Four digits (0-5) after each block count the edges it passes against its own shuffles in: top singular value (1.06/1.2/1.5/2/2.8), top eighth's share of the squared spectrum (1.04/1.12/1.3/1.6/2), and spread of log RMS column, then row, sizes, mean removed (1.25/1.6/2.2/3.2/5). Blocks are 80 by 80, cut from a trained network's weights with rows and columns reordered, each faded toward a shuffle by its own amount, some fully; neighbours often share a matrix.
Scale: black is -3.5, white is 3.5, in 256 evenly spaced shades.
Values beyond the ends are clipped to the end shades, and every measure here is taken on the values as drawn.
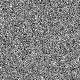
0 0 0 0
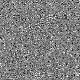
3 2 0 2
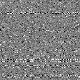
4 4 1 3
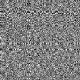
4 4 1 3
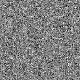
3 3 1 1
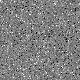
1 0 0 0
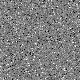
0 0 0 0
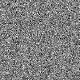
2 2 1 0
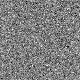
1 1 0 0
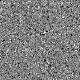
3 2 0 2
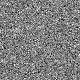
0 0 0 0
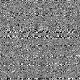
4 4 1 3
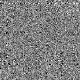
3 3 2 2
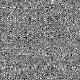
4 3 1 3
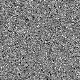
1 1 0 0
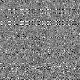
4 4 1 3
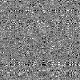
4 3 2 3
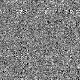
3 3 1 2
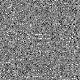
3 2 0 2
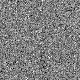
1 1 0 0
